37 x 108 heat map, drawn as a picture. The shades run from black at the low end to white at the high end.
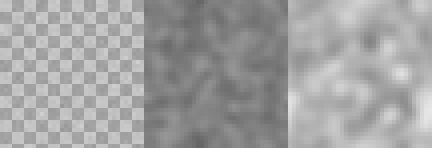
The table splits into one row of 3 panels. Panel 1,1: high, checkered. Panel 1,2: middling, blotchy, faint in contrast. Panel 1,3: high, blotchy.
